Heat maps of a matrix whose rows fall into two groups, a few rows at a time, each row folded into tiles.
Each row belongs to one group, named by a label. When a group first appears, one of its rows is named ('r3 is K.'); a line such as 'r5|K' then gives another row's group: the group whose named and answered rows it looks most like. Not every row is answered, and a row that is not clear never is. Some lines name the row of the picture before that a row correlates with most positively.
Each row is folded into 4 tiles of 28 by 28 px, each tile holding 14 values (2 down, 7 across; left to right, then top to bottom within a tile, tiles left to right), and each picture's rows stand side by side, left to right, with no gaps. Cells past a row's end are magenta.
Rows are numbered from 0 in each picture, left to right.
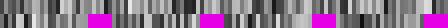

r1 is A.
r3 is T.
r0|T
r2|T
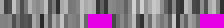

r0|T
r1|A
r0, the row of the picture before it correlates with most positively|3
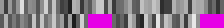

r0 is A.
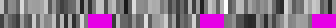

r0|A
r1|A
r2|T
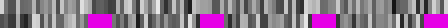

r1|T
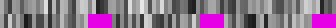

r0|T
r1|A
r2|T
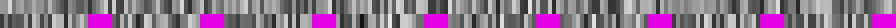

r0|A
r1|T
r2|A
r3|T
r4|T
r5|T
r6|A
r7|A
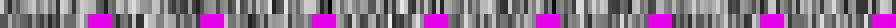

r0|T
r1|A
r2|T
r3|T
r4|T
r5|A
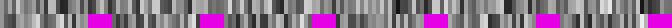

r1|T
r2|T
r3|A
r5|A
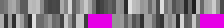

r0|T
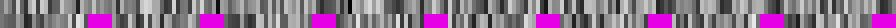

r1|T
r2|T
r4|T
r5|T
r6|T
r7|T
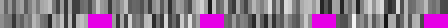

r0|A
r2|T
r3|T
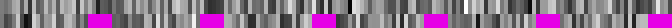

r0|T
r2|T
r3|A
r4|A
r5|A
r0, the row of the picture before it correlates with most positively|1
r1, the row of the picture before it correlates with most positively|2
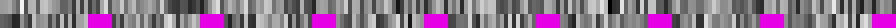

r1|A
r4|A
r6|A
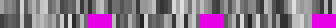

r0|A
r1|T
